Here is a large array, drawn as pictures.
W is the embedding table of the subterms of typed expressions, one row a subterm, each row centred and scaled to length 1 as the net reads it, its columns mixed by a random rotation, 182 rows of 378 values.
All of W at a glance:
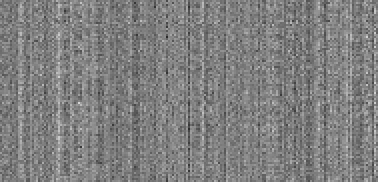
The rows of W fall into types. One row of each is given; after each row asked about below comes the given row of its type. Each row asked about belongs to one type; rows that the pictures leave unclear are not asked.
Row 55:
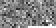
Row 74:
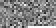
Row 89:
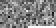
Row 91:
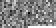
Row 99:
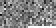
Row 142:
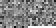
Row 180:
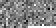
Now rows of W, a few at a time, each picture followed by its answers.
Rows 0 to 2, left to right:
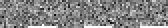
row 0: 142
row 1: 180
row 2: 89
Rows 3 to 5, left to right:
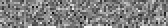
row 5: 89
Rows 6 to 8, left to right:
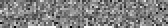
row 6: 89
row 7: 142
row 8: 180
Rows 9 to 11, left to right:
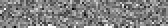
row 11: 74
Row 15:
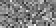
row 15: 89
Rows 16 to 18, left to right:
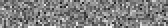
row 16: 74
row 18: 89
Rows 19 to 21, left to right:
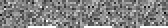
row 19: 99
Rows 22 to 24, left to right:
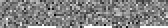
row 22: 180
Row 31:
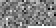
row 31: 180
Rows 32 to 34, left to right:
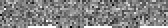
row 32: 99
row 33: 142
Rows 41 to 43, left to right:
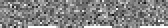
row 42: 89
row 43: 99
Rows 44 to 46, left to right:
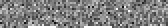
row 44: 180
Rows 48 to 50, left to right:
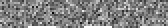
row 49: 89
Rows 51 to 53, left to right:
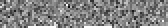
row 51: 91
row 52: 74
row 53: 91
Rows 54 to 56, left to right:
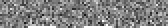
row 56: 74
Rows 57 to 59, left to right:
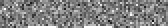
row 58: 180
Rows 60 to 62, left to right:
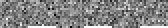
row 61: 142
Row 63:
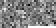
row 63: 55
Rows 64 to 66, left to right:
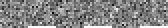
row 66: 55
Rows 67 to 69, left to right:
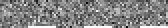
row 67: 74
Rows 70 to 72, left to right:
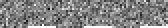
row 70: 180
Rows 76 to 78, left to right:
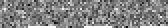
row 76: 55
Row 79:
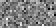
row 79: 180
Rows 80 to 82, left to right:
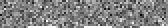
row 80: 99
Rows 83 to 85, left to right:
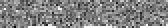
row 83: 55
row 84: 55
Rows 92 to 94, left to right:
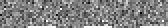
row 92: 99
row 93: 99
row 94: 91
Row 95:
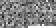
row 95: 180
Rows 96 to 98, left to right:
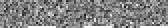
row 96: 99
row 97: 74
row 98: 74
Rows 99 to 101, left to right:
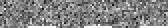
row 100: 180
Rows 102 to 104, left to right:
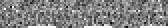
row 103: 55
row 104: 89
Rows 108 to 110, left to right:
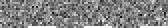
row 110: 89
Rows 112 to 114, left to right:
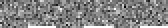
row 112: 89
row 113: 55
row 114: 74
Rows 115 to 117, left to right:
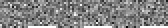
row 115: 74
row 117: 142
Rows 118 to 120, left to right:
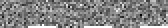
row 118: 180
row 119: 74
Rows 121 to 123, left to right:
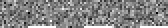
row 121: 91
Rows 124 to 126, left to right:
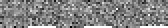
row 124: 142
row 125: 142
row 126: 99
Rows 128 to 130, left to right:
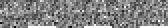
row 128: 89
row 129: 89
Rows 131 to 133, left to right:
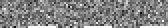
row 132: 74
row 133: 91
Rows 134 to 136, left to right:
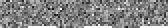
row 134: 180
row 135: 99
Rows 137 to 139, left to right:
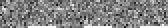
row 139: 55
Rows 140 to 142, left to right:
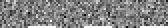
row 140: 91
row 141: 89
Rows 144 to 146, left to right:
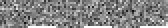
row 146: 91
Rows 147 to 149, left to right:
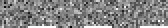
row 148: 142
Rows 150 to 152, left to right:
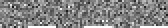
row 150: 74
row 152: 180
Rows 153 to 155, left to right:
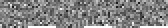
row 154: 55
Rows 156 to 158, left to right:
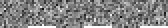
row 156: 99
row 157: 74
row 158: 89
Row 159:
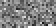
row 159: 55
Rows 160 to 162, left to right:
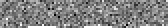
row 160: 180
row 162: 55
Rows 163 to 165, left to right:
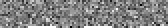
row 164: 142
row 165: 55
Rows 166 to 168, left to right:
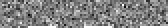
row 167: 89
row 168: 74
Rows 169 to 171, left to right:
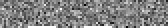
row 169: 74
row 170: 55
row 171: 142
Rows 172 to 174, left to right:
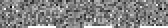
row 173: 74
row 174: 180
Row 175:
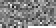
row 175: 74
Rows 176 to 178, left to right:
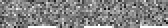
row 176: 142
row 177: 180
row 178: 180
